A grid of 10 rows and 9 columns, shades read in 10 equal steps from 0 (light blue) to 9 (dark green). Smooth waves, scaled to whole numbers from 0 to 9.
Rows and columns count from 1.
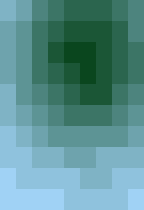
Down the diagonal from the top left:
2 4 6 7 7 6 4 2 1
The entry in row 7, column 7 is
4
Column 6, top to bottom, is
7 8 9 9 8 6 4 3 2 1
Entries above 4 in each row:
7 7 7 7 7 5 0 0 0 0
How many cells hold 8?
9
